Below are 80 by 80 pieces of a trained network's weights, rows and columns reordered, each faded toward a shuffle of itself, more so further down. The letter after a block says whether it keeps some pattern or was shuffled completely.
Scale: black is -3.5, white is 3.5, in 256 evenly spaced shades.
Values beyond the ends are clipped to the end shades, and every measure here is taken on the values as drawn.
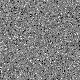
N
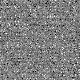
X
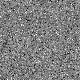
N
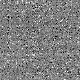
X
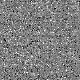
X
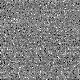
X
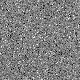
N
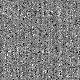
X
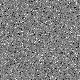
N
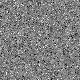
N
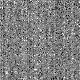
X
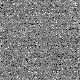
X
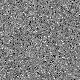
N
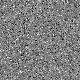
N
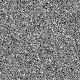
N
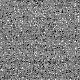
X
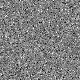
N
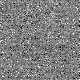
X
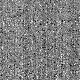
X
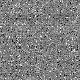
X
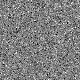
N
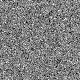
N
